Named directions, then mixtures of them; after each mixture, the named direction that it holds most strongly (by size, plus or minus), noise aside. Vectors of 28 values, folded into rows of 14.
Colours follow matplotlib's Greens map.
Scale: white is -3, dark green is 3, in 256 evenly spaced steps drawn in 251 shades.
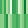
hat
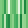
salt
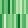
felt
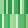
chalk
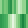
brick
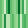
salt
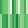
hat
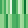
hat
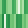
salt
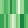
brick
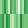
salt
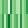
salt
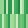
chalk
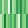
felt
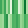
hat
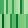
chalk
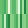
salt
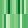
salt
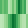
brick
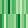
felt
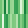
chalk
